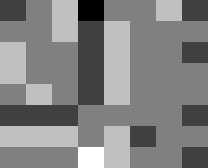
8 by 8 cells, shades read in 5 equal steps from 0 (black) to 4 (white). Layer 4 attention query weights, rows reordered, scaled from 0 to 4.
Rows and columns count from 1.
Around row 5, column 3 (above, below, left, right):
2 1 3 1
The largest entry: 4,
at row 8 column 4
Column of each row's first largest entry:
3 3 1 1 2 4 1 4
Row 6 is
1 1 1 2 2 2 2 1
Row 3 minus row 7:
0 -1 -1 -1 0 1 0 -1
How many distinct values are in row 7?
3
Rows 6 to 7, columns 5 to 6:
2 2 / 3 1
